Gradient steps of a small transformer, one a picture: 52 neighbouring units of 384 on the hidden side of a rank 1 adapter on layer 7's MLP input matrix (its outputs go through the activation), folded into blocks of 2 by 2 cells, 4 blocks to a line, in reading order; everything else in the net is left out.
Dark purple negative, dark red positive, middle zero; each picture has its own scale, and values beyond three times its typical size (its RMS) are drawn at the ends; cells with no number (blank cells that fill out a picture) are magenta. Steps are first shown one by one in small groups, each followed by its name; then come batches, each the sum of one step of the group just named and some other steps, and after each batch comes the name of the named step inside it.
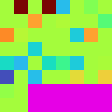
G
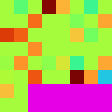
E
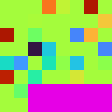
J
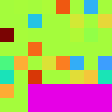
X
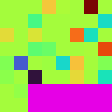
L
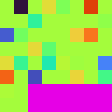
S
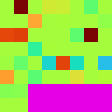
G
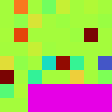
S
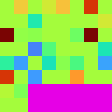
J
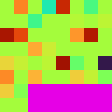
X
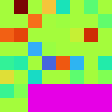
G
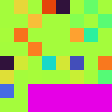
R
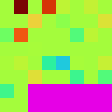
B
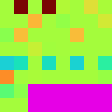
B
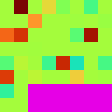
R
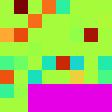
R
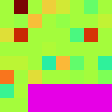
B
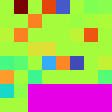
R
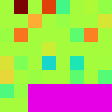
B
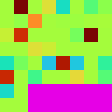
R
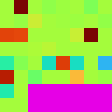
R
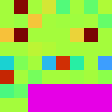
R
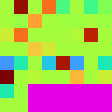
R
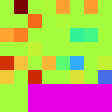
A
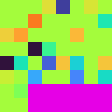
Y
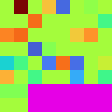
Y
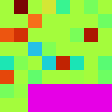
Y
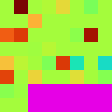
A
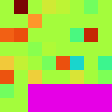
A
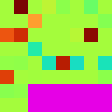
Y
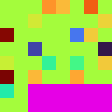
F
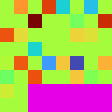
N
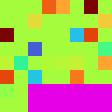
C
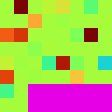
C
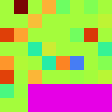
F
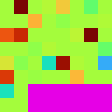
F
